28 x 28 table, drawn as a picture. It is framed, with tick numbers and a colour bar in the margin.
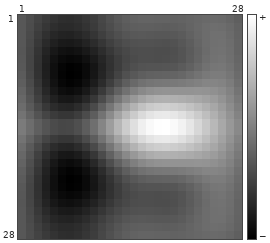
Roughest part: centre. Stripes: none. Lone odd cells: none. Mirror symmetry: top to bottom.
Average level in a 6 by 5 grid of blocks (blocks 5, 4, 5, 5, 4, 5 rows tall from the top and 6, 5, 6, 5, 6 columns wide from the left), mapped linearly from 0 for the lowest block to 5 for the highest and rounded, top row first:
11222 / 10223 / 11454 / 11454 / 10223 / 11222
